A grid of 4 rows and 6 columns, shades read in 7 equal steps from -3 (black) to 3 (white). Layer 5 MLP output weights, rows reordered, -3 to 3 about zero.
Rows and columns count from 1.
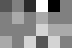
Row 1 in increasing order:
-3 -2 -1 0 0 3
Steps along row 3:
same same up down same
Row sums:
-3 2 4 4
